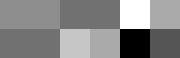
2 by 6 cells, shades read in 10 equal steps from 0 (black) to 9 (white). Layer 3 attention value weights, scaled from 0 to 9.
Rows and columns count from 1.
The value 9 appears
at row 1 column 5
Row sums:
33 24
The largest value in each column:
5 5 7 6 9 6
